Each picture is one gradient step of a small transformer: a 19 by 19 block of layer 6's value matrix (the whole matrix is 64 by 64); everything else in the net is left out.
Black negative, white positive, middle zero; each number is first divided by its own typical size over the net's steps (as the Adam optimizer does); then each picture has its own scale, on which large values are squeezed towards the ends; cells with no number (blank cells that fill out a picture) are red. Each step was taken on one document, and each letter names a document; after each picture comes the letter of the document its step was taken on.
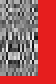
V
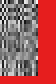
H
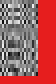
H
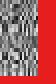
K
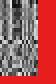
K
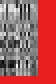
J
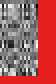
H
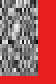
K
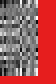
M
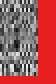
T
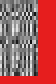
T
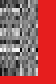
M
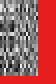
J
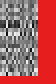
V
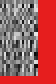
T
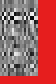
H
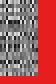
V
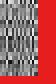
V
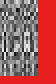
T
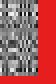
H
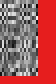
H
